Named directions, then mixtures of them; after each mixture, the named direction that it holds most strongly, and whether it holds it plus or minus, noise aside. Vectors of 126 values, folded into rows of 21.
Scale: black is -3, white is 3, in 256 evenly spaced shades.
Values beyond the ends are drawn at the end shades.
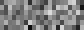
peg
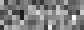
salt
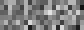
peg, plus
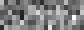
salt, plus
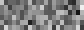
peg, minus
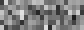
salt, minus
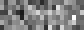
salt, plus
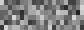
salt, plus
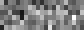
salt, plus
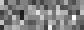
salt, plus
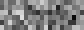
salt, minus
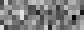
salt, minus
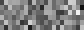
peg, plus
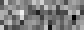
salt, minus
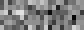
salt, minus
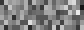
peg, plus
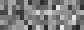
peg, plus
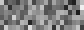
peg, minus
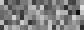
salt, plus
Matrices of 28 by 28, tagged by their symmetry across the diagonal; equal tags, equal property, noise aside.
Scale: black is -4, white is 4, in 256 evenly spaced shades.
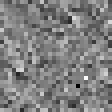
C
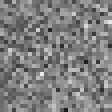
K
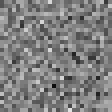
K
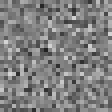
C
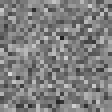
K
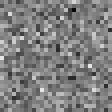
K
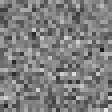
K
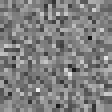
C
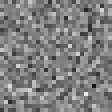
C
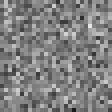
K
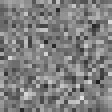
C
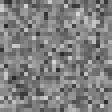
C
